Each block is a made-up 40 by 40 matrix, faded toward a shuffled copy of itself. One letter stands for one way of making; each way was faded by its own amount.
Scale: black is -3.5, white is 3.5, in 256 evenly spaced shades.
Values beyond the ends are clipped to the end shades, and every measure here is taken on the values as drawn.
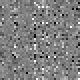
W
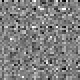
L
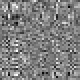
L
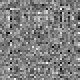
L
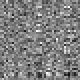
L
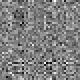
L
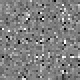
W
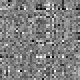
L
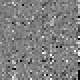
W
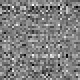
L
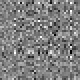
L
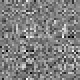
L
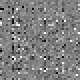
W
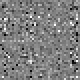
W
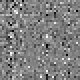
W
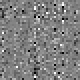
W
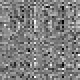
L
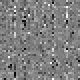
W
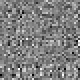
L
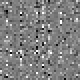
W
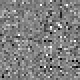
W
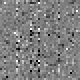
W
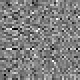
L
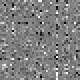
W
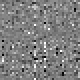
W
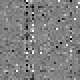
W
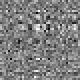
L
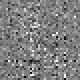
W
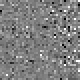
W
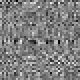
L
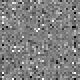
W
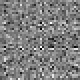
L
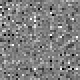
W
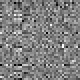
L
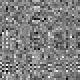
L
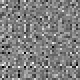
L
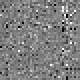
W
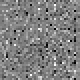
W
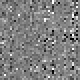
W
